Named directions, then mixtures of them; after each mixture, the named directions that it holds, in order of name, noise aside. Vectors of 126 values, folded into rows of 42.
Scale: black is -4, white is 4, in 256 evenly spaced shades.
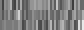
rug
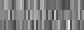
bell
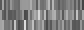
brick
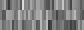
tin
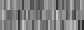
rug, tin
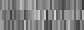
bell, brick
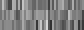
rug, tin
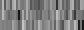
rug, tin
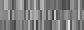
bell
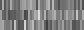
brick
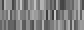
bell, rug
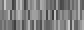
bell, rug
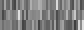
rug, tin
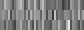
bell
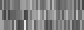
brick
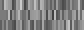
bell, rug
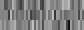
bell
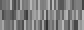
brick, rug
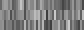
bell, brick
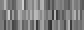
bell, tin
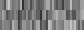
tin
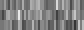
rug, tin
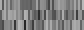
brick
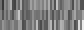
rug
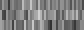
brick, tin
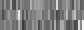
rug, tin
